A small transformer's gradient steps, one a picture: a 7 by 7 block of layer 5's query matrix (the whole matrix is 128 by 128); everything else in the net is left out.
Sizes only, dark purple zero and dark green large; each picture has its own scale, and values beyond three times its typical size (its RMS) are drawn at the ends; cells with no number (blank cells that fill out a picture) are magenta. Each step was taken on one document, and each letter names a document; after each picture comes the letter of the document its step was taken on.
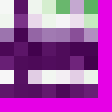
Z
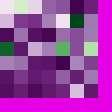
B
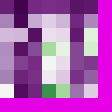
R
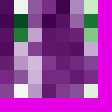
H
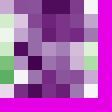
R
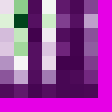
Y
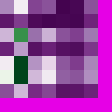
Y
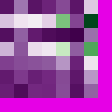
Z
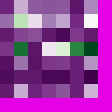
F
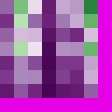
H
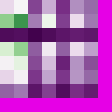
Y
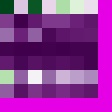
R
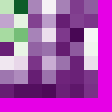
Y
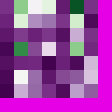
B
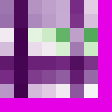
Z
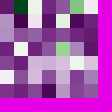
B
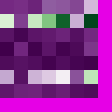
Z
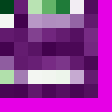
R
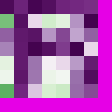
R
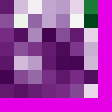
H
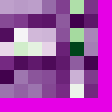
F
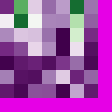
F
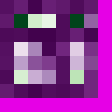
F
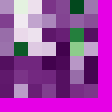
F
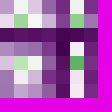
F
